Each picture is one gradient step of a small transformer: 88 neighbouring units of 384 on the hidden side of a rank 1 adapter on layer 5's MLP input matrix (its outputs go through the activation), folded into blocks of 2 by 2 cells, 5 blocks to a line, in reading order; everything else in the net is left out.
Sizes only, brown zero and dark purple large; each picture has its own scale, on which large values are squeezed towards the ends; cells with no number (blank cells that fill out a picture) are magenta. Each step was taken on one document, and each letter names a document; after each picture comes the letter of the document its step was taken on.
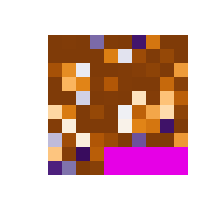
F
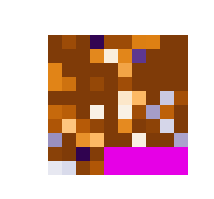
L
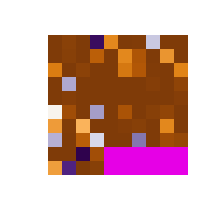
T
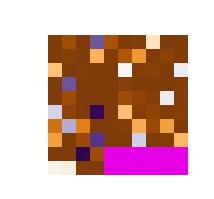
T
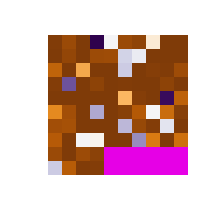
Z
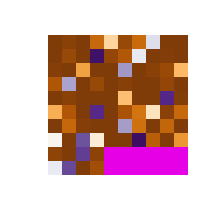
Z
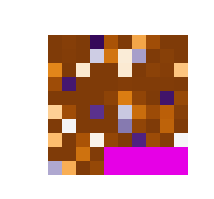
Z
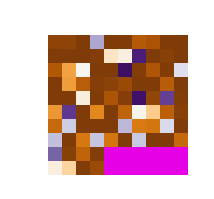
F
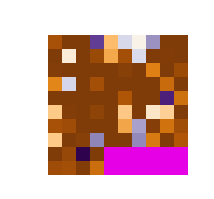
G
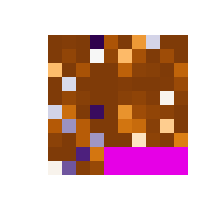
T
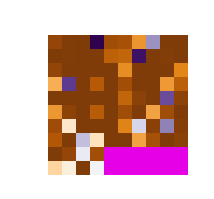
G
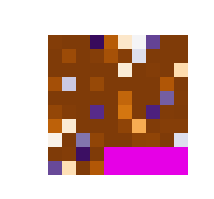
G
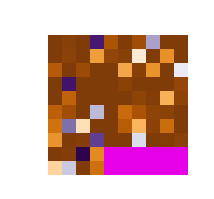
T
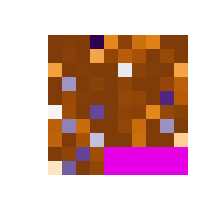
T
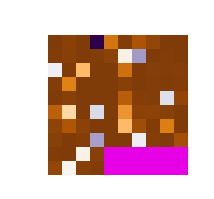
Z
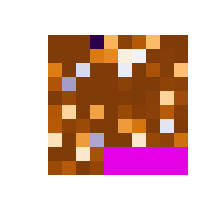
Z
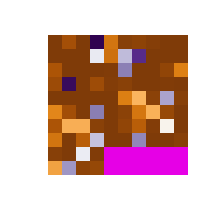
L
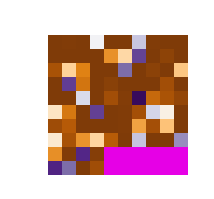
F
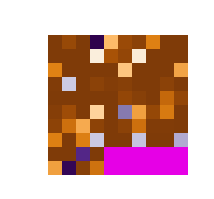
L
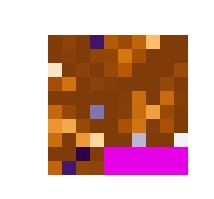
L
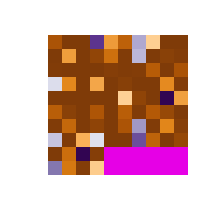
G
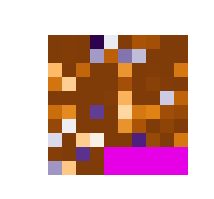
Z
